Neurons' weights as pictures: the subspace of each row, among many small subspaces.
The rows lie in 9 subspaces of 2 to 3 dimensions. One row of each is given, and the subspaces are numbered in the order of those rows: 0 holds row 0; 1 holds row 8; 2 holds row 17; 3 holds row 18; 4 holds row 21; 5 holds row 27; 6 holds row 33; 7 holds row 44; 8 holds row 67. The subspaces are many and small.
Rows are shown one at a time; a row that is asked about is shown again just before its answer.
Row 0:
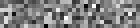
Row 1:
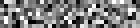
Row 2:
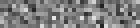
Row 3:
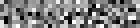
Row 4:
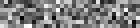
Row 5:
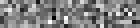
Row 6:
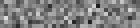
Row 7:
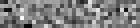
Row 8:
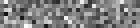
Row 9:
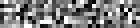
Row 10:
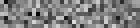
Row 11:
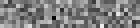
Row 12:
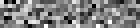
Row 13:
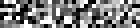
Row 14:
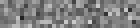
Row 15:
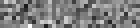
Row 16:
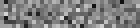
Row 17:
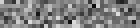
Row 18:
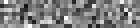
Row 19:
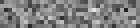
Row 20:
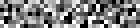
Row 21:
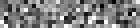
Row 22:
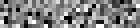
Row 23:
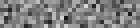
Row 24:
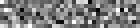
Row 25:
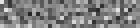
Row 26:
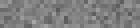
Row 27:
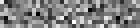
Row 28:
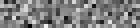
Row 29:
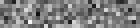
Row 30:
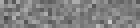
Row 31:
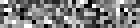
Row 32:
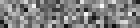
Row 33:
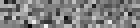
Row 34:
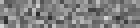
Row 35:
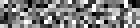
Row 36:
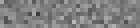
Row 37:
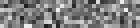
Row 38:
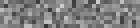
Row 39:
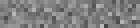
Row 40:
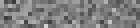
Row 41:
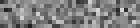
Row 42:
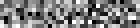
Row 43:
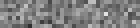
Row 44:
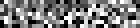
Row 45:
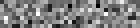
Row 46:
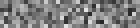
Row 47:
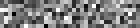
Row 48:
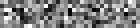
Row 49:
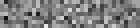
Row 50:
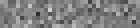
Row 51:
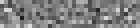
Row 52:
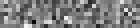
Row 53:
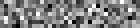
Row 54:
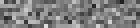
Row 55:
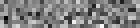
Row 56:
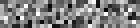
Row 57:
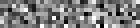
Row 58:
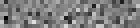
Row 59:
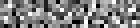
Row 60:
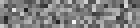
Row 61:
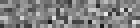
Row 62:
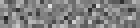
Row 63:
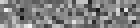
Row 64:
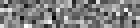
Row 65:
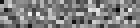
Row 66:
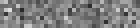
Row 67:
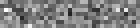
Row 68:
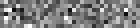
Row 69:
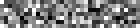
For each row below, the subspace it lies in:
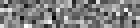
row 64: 4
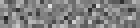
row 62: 3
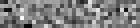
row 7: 1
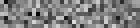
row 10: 5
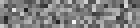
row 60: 8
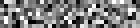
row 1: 3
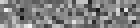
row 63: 1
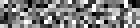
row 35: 8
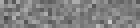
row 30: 2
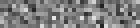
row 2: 0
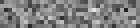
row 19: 8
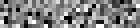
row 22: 7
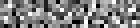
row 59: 0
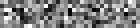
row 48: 8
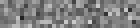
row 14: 3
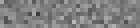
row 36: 5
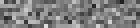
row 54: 2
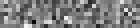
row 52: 7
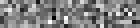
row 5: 4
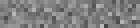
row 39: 0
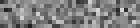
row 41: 1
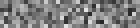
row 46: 0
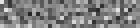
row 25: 5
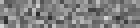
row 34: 8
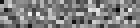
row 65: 5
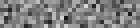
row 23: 4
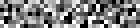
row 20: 4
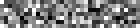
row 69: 8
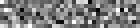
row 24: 1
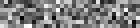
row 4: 0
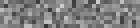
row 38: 4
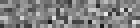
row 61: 4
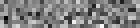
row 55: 7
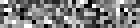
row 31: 1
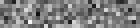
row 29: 2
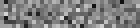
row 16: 1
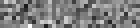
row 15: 6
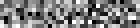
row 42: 7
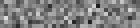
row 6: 3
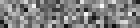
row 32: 4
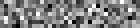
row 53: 3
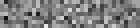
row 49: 5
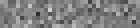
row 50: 2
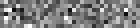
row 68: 8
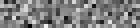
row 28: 6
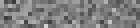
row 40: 2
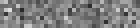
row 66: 8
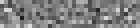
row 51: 5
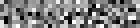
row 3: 7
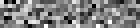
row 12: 2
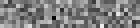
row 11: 0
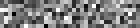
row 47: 0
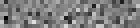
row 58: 7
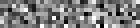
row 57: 0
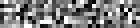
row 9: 3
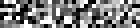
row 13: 6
